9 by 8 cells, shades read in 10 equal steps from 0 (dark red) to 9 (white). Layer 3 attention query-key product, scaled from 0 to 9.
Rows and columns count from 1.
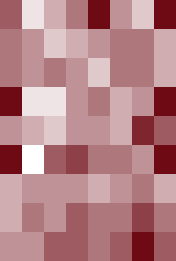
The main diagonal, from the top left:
3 5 4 5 5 4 4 4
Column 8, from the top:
0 6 6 0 3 0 6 4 3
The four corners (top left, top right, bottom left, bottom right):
3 0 5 3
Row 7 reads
6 5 5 5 6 5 4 6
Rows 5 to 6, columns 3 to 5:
7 5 5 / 3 2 4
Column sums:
33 55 48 38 39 41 32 28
